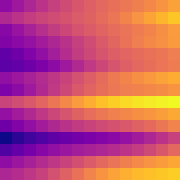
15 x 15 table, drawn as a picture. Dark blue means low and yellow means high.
The ninth with the lowest average is the bottom left. The ninth with the highest average is the middle right. The grain runs across in streaks. The top middle is the calmest part. Values rise toward the right.
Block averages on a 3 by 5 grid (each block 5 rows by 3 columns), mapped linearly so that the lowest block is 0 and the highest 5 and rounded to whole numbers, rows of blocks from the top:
1 2 3 4 5 | 1 2 3 4 5 | 0 1 2 3 4
